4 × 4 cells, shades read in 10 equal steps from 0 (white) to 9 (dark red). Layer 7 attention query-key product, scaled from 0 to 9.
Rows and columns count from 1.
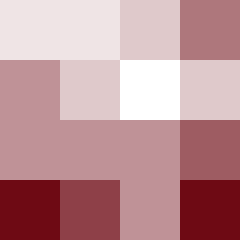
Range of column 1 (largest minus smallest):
8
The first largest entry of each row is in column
4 1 4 1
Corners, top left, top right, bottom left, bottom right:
1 5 9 9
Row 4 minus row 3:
5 3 0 3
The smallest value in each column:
1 1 0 2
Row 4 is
9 7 4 9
